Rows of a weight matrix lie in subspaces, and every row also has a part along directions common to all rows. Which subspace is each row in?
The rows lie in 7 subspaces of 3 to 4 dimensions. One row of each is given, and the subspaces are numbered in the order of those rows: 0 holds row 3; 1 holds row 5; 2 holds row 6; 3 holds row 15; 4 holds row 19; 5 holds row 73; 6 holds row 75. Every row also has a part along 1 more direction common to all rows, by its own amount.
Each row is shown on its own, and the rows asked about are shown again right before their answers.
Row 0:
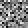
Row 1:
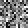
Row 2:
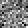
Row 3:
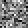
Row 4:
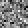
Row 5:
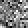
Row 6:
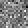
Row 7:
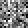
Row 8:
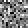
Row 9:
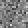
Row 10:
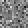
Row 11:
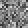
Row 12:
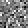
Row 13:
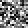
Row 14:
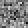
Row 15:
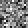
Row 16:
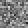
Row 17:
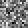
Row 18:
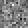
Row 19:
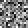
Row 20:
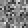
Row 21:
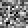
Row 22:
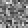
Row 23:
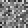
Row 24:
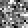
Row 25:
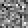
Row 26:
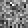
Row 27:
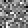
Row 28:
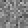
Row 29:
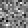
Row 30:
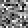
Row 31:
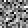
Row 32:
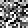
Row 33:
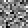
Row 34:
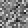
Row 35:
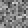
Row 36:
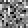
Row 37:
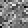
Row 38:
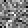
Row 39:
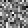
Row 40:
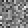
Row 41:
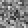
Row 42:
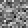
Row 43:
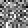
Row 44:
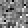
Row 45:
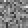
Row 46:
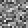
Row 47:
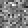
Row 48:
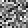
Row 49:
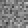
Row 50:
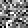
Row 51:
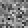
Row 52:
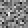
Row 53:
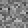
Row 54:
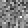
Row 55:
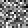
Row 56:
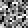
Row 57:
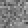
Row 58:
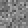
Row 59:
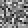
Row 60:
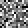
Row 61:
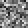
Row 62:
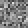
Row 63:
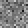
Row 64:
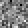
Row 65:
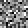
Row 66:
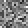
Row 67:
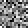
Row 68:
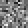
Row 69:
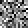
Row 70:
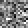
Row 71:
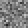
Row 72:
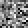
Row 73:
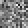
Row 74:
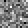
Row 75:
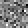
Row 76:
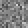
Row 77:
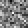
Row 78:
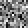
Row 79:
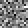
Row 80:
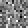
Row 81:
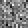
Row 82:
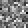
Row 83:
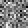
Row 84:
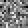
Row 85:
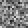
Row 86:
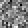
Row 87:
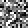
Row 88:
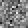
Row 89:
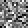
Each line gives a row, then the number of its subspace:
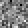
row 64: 4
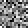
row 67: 1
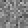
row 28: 3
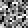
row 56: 0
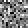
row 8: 6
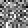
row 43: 2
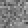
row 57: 1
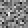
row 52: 5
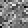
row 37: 2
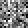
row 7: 0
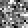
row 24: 4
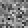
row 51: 4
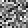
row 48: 3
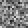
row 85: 1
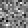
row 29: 3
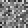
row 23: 6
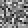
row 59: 0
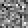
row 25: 5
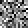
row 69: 5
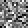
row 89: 0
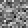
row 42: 3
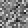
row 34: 6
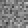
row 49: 1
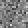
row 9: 1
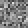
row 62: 0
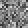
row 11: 5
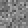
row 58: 3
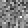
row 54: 3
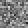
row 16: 1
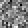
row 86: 4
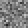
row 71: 3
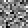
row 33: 0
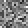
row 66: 0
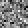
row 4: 4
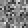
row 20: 4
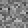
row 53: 6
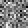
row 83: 2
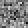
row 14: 1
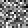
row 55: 2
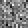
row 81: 2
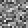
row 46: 3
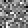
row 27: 0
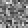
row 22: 0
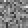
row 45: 6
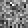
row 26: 2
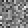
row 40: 3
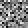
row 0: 5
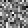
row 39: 4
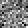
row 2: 4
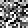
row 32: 6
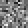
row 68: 3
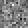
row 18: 2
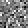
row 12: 2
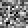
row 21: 1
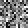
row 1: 3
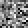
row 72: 4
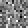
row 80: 2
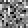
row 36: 6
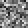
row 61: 5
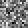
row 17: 5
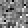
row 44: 3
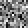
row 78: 4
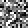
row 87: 5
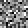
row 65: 1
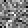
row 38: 0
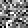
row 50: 0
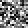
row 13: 1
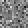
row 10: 3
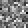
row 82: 6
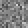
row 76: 5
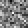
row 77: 4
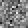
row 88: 1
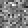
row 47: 2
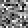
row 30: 5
